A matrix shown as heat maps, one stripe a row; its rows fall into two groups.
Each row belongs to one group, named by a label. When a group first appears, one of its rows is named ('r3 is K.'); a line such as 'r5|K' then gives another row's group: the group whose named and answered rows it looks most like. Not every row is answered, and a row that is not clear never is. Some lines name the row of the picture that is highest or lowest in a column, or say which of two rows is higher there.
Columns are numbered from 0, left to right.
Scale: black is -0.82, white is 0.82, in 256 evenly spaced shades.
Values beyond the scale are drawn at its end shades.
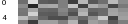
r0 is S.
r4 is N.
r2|S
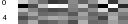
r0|N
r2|N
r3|S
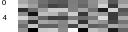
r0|N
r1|N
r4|N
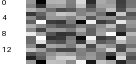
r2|N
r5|S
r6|N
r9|S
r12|N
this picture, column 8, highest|8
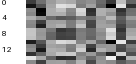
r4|N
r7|N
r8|N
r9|N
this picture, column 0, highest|14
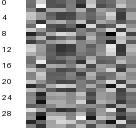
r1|S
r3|N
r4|N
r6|S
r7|N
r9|S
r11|N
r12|N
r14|S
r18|S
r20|N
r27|N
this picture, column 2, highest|29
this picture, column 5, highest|29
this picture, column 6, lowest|29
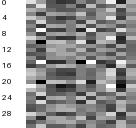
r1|S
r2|N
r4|N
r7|S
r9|N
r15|S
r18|N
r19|N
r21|N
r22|N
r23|S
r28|N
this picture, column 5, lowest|15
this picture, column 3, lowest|21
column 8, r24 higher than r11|Yes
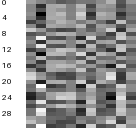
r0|N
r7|N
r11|S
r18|N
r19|N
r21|S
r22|S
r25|S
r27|S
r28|S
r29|N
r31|S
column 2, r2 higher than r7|Yes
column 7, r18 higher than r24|Yes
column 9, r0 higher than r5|No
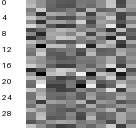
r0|N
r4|N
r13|S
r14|N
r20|S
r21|S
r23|S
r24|S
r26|S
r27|N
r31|N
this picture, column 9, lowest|18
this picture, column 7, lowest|21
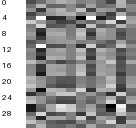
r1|S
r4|S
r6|S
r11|S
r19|N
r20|N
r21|N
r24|N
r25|N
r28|S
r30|N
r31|S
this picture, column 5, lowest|4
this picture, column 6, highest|4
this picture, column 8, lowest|26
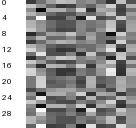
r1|N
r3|N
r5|N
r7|N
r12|N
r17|N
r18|N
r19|S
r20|S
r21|S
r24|S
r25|N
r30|N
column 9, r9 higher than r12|Yes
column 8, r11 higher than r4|Yes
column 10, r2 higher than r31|No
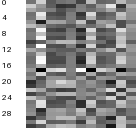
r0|S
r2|N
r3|S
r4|S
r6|N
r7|S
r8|S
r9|S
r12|N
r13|S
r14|S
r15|S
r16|S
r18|S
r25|S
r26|S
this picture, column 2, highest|17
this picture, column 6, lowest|17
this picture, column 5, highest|17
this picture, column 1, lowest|17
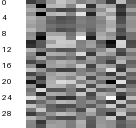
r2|N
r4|N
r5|N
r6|N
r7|N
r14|S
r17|N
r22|S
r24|N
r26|N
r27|S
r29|N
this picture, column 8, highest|24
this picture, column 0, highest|24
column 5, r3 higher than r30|Yes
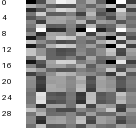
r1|N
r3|S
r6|S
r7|S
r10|N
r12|N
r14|S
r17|N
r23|S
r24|S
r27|N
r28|S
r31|S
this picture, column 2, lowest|7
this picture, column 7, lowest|7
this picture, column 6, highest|7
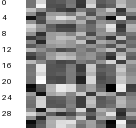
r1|S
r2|N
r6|N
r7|N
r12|N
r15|N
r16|S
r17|S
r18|S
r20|S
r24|S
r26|S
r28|N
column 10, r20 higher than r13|Yes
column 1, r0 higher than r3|Yes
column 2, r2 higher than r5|No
